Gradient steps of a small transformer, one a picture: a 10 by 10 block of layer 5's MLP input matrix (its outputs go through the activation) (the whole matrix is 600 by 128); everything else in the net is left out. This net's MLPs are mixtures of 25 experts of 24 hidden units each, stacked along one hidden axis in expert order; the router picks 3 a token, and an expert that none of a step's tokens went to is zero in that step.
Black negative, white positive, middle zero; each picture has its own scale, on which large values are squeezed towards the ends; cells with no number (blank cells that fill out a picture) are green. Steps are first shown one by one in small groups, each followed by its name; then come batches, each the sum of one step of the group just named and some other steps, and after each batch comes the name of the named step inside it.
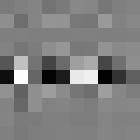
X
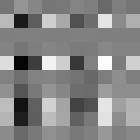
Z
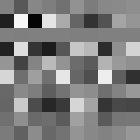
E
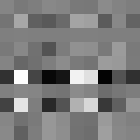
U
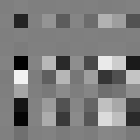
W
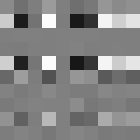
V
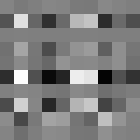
U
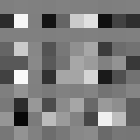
W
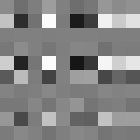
V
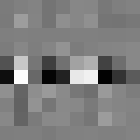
X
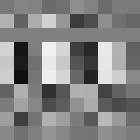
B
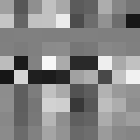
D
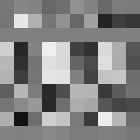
B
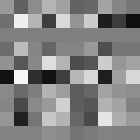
D
